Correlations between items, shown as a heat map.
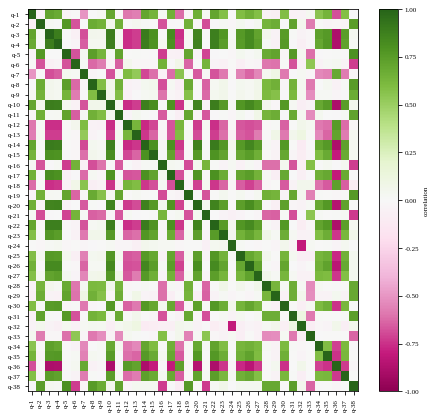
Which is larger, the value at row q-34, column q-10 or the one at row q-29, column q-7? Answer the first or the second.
the first
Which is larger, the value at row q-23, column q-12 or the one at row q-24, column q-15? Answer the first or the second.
the second
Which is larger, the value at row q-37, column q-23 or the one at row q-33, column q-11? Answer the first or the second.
the first
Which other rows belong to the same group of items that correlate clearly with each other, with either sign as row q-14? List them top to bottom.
q-1, q-3, q-4, q-7, q-10, q-12, q-13, q-15, q-17, q-18, q-20, q-22, q-23, q-25, q-26, q-27, q-30, q-34, q-35, q-36, q-37
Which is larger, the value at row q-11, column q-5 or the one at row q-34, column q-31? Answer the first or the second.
the first
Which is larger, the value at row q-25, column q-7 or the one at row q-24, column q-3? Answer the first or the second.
the second
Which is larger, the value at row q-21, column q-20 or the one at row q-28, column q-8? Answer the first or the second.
the second
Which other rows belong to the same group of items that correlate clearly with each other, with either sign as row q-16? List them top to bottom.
q-2, q-5, q-6, q-8, q-9, q-11, q-19, q-21, q-28, q-29, q-31, q-33, q-38
